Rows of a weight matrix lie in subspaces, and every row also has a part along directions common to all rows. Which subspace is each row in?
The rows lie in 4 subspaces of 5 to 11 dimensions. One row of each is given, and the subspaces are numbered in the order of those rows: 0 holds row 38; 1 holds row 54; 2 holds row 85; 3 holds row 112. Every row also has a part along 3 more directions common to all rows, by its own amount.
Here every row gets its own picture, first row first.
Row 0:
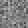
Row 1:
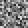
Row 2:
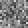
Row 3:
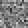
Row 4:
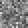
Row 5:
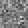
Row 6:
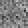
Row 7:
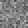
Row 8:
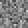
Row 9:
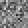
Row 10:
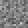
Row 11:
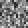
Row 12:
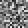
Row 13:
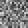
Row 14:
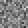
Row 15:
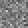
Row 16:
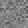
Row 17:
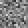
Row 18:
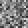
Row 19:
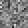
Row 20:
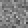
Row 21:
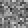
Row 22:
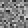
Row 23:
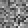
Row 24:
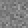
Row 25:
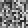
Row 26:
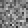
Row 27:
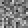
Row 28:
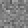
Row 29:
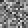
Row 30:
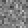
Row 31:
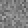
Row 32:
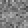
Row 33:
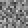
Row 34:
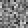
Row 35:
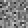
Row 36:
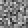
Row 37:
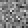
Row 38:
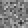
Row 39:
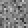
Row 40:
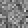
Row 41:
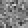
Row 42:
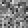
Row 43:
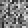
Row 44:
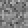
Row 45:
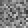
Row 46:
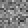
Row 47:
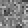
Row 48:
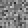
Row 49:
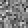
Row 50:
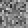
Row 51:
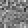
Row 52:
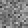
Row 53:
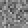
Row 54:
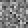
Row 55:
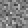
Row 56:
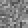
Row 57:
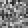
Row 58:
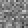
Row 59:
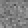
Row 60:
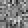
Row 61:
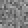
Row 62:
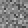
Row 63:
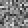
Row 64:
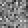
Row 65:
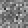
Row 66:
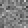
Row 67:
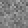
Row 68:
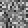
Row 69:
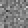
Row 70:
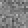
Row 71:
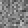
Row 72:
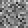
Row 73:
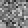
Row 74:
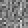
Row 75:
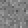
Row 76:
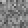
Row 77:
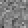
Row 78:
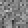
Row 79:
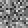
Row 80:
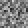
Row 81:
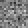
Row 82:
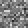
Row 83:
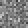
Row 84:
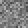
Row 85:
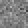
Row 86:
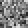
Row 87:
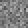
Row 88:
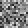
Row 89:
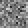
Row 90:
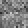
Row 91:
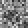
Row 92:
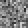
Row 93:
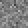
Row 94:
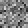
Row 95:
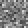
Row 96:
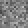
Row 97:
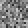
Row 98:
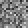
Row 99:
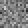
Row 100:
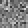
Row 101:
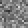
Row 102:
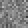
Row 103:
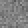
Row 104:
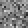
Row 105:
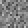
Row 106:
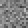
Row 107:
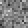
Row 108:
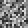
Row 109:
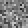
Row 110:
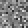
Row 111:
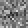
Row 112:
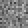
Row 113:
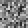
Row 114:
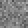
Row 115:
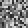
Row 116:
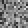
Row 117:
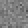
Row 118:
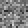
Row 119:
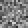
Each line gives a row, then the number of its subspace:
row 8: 3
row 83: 3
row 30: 3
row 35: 3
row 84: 2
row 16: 3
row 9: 1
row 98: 0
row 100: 2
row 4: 3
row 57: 2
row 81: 3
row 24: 0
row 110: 1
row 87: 1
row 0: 0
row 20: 1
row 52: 0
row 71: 2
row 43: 0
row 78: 0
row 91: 3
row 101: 0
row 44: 2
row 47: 0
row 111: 3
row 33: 1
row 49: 0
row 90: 3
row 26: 3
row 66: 3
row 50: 2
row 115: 0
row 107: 0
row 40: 3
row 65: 1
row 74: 2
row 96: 2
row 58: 1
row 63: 0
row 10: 2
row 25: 2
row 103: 2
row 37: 1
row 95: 1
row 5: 2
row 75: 0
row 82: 0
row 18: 3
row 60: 3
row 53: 1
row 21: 0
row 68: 3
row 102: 3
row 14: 3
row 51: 0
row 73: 0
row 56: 0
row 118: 0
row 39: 0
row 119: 3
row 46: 3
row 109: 1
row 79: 3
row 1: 2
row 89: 2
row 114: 0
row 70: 0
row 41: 0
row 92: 0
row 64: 2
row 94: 3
